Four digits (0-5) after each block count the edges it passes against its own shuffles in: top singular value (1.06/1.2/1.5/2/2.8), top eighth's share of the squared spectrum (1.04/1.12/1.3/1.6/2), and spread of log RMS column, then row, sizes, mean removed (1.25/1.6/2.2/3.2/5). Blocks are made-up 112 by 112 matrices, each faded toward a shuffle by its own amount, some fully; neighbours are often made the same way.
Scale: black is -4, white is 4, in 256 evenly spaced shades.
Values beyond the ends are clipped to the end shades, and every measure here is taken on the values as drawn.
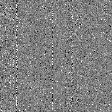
2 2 3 0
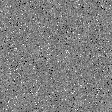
0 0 0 0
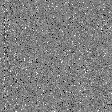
1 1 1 0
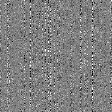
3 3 4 0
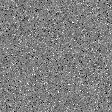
0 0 0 0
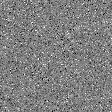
0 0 0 0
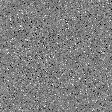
0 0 0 0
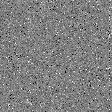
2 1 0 0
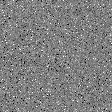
0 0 0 0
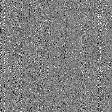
2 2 3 0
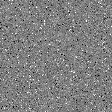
0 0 1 0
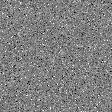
0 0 0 0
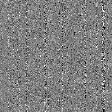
2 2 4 0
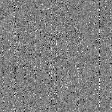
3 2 3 0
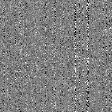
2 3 4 0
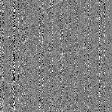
2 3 4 0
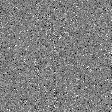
1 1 2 0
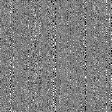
2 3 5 0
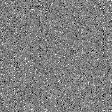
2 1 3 0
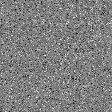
0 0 1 0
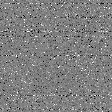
2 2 0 2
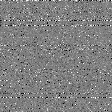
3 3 0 3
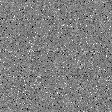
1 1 0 1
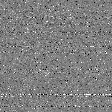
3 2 0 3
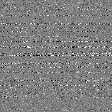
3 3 0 4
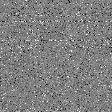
2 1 0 2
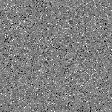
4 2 1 1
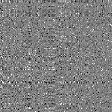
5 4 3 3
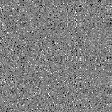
4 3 2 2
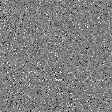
3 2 1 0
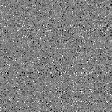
4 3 1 2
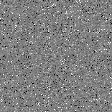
3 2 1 1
